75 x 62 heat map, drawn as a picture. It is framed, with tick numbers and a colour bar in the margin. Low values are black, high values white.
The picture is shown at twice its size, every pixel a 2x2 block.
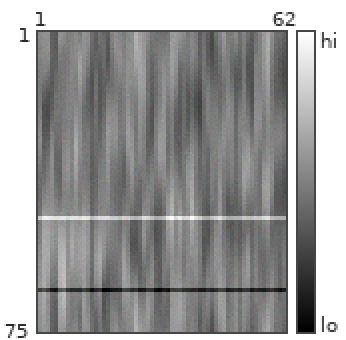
On average the colour sits 50% of the way up the scale. Neither half mirrors the other. Rows 47 and 65 differ from the rows beside them. The distribution is heavy-tailed on both sides.
